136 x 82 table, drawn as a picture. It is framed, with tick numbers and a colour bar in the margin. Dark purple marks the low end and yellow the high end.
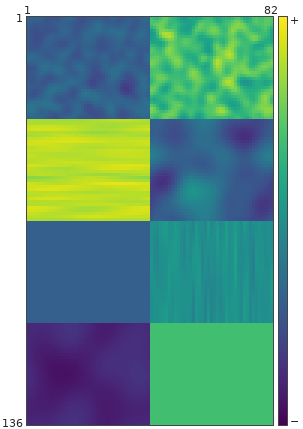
The table splits into 4 rows of 2 panels. Panel 1,1: low, blotchy, faint in contrast. Panel 1,2: high, blotchy. Panel 2,1: very high, streaked across, faint in contrast. Panel 2,2: low, smooth. Panel 3,1: low, flat. Panel 3,2: middling, streaked downward, faint in contrast. Panel 4,1: very low, smooth, faint in contrast. Panel 4,2: high, flat.
